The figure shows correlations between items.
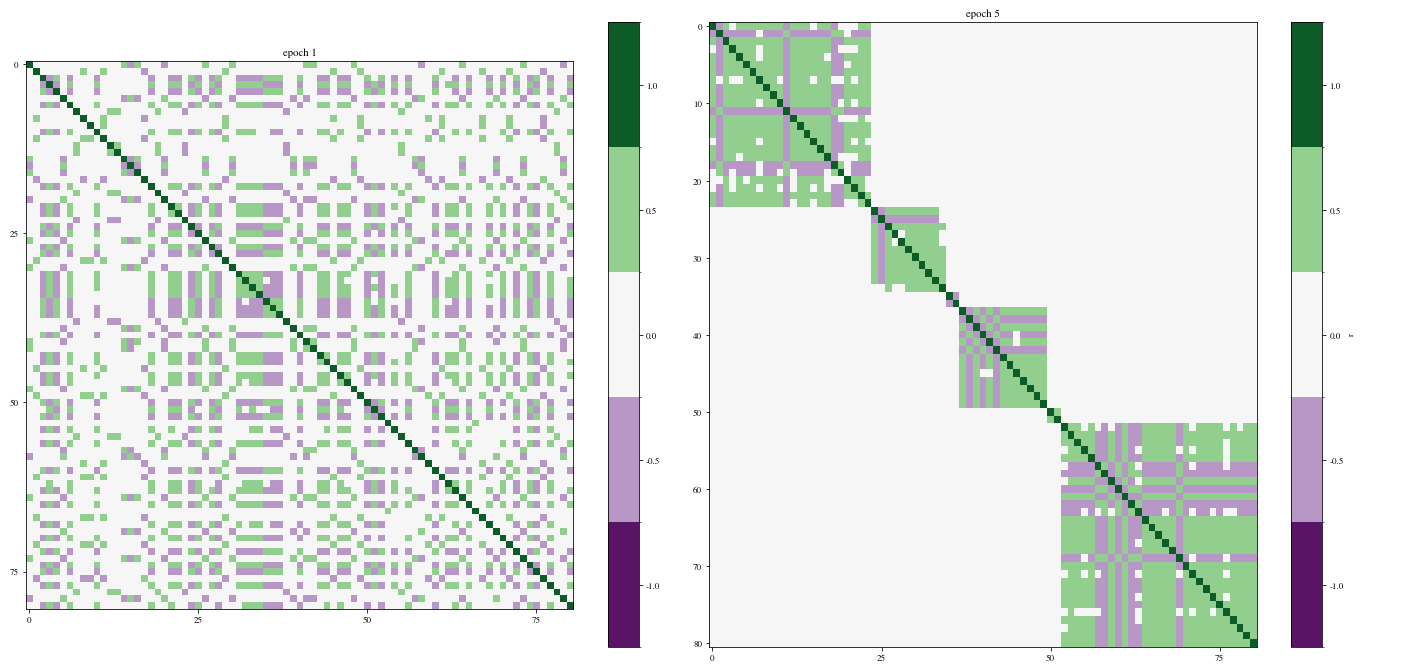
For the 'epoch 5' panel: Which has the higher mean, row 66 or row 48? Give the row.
66
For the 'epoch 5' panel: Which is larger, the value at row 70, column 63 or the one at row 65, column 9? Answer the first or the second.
the second
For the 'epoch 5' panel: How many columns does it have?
81
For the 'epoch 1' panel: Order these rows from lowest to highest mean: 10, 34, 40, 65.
40, 10, 34, 65
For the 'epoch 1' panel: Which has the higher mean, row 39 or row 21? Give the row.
21
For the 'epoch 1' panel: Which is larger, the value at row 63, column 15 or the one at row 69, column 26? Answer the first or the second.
the first
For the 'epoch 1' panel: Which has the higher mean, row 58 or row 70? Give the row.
70
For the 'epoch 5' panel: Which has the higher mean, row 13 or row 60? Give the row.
13
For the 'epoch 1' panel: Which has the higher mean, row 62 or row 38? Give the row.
62
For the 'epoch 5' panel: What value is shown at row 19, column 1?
0.5
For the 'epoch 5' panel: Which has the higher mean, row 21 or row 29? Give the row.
29
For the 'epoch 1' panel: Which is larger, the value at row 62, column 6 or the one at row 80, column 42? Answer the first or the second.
the first
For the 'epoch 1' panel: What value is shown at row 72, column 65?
-0.5
